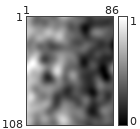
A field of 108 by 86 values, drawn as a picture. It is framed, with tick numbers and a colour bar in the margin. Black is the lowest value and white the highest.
Overall the values sit about 40% of the way up the scale. No row or column stands out. There are no lone odd cells. Values change most from cell to cell in the middle left. The texture varies smoothly and slowly. The ninth with the lowest average is the middle right. There is an overall slope up to the left.
